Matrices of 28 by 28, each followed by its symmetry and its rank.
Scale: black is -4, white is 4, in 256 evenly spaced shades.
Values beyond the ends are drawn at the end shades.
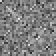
symmetric, full rank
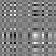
symmetric, rank one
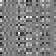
neither, rank two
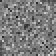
symmetric, full rank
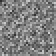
symmetric, full rank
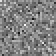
symmetric, full rank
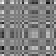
symmetric, rank one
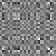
symmetric, rank three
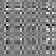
neither, rank two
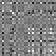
symmetric, rank three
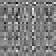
neither, rank two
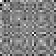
symmetric, rank three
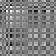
symmetric, rank one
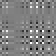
symmetric, rank one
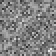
symmetric, full rank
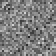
symmetric, full rank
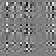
neither, rank two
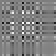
symmetric, rank one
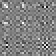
symmetric, rank three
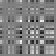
symmetric, rank one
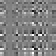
neither, rank two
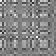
symmetric, rank three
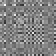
symmetric, rank three
